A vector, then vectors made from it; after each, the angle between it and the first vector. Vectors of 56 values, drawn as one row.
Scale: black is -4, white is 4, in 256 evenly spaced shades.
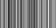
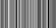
nearly opposite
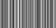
partly opposed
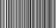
orthogonal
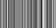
partly aligned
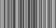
partly aligned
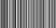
orthogonal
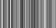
partly aligned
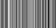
nearly opposite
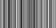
nearly parallel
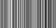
partly opposed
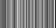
orthogonal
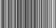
partly aligned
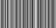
partly opposed
